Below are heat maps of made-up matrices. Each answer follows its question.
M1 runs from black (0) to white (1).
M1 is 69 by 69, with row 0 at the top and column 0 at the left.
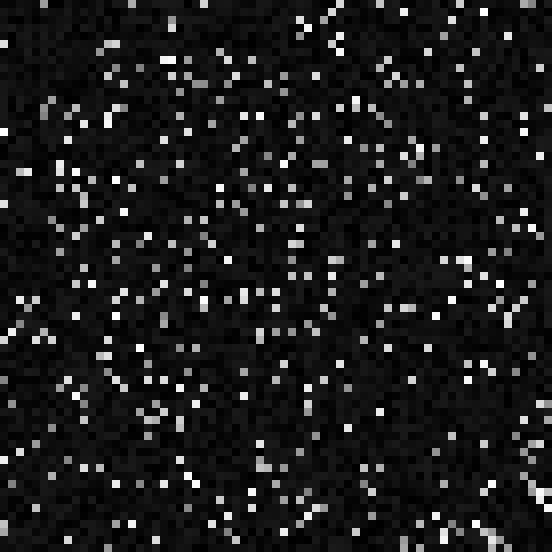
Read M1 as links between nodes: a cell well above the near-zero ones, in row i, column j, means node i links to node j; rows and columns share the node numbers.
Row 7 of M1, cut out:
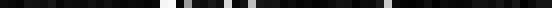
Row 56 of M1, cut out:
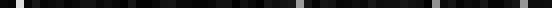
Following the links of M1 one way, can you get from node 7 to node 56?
yes
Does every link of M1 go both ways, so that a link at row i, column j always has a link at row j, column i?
yes
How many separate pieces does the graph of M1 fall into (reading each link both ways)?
1
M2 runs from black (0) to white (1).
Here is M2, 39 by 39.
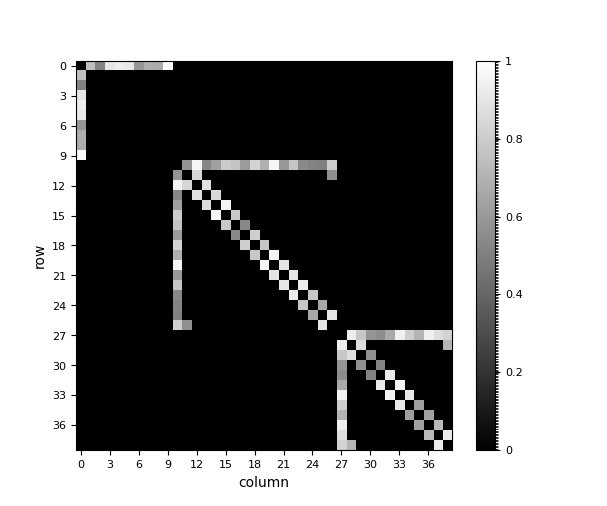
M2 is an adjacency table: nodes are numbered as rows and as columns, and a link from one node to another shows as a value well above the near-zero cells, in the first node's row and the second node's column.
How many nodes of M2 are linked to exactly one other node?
9
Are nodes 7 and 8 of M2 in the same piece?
yes
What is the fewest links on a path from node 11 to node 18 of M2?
2
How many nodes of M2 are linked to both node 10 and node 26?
2
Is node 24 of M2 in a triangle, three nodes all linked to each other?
yes
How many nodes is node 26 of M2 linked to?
3
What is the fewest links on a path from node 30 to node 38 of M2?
2
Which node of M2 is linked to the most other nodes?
node 10
